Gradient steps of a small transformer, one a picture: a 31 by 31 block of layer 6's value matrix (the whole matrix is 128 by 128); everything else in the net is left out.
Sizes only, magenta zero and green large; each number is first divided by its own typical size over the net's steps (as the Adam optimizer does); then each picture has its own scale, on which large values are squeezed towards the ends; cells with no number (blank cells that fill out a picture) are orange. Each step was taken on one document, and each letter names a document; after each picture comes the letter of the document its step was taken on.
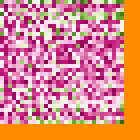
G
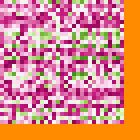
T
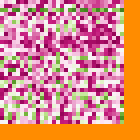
T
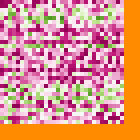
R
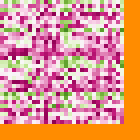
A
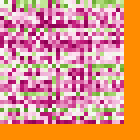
A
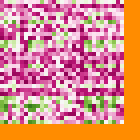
R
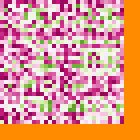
R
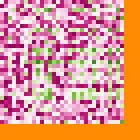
T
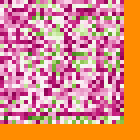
G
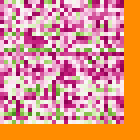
R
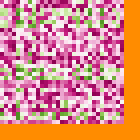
A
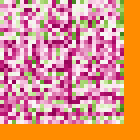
G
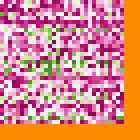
G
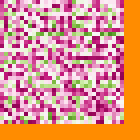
R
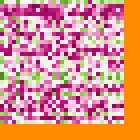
A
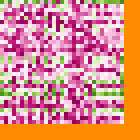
A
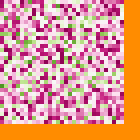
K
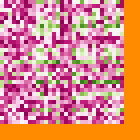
T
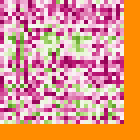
R
